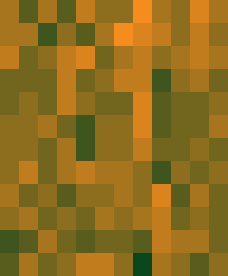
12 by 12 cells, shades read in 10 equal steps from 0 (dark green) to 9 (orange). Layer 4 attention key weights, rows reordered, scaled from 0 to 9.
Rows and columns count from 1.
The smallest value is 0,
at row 12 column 8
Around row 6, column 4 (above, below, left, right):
7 6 6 2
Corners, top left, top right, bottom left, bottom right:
6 6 3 5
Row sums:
69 69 72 59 57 57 56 62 60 61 52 56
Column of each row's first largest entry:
8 7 5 4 8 8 8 2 9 9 9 5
